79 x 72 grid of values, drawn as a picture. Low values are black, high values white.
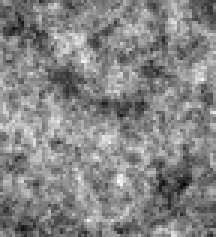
Grain: blotchy. Stripes: none. Ninth with the lowest average: bottom right. Mirror symmetry: none.
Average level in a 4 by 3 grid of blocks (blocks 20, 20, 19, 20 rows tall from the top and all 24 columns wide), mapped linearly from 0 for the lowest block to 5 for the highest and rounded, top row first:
132
323
553
140
